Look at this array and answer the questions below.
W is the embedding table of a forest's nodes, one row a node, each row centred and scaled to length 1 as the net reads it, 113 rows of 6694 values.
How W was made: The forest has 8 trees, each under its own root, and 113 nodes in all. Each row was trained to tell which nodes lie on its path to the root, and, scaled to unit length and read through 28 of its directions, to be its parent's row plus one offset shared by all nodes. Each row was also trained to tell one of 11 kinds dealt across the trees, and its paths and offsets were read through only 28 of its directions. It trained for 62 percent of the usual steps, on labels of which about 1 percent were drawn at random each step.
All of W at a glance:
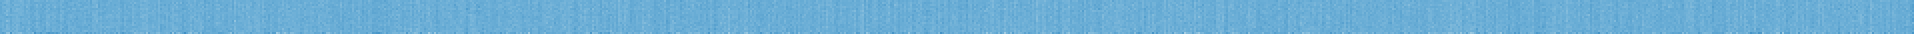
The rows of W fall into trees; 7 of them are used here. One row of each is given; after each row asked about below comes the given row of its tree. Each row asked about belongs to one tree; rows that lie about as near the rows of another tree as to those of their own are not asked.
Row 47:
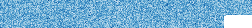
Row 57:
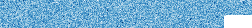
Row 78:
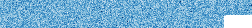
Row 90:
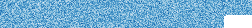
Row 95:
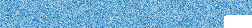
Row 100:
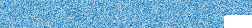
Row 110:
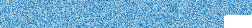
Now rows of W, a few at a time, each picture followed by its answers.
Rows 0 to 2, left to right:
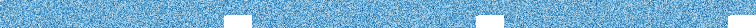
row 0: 78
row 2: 95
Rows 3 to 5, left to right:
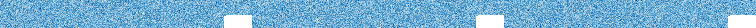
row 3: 100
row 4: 110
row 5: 95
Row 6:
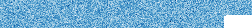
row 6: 110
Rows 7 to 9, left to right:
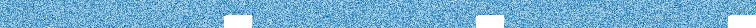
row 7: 95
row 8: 78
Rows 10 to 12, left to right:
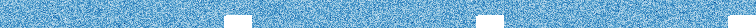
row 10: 110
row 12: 47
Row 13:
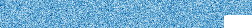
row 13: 57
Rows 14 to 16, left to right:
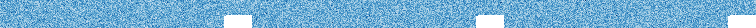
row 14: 95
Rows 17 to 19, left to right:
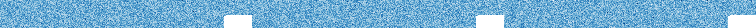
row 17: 100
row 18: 110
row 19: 95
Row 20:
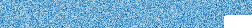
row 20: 57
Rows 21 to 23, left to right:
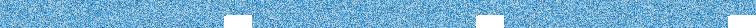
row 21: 95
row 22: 47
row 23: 110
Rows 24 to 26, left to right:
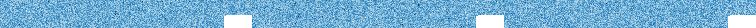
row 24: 110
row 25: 100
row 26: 47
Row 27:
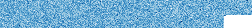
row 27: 95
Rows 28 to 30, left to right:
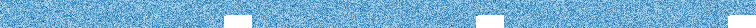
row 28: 90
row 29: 100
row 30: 95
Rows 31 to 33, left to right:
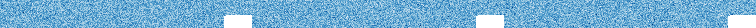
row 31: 95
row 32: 57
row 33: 100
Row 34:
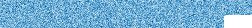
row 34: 100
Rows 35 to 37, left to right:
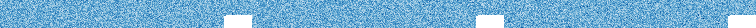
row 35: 95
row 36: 90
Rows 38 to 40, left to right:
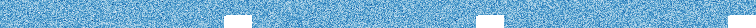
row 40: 78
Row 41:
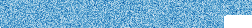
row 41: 110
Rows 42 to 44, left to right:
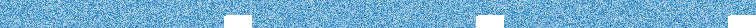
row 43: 95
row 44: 110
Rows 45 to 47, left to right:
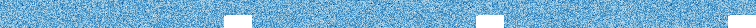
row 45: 78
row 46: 110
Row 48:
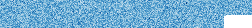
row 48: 57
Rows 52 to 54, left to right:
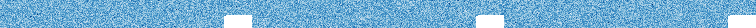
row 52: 95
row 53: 100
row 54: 57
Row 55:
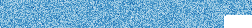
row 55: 110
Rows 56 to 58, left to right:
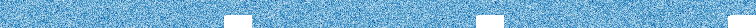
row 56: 57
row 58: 100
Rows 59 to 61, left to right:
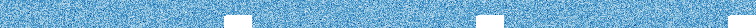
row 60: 57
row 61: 95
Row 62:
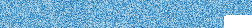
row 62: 90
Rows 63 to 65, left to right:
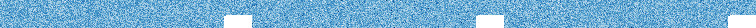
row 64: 57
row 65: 90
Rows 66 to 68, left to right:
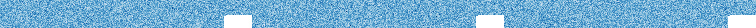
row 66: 57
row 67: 100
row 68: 95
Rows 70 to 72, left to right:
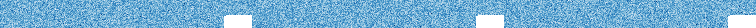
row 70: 100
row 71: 110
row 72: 100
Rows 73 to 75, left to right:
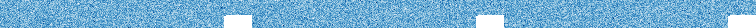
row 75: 95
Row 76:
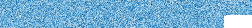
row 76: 100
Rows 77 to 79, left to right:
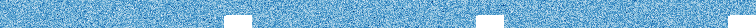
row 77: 100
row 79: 90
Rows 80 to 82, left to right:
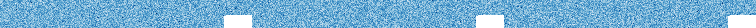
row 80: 78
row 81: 100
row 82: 100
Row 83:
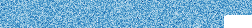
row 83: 57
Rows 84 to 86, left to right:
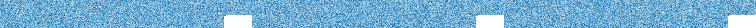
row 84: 57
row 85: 110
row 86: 95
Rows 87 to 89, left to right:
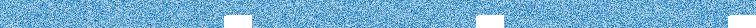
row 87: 100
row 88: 90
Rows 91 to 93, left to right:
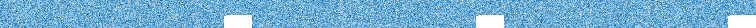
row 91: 57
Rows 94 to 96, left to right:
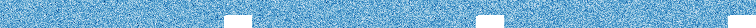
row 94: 57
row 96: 78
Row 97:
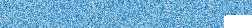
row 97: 78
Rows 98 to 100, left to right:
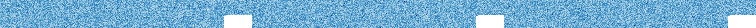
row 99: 95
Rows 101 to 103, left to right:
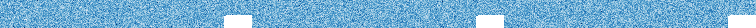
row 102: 95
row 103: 110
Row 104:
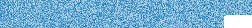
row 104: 47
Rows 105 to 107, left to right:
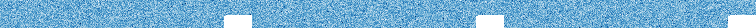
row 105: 57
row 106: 47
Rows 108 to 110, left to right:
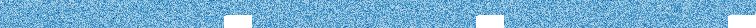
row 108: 47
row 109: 110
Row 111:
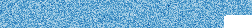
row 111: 90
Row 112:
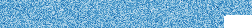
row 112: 95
